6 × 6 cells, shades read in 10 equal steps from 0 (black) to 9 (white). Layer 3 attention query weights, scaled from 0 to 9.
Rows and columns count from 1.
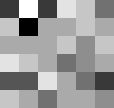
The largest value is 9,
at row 1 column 2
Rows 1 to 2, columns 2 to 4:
9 2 8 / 0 6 6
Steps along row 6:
down down up same down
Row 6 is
7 6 4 6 6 5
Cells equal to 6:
12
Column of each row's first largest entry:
2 1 4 1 3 1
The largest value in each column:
8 9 8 8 7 7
